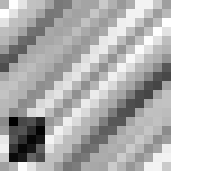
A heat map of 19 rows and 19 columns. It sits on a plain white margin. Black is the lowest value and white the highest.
An odd patch, lower than its surroundings, sits in the bottom left. Streaks slant up to the right. The bottom left is the roughest part. The halves do not mirror each other. The ninth with the lowest average is the bottom left.
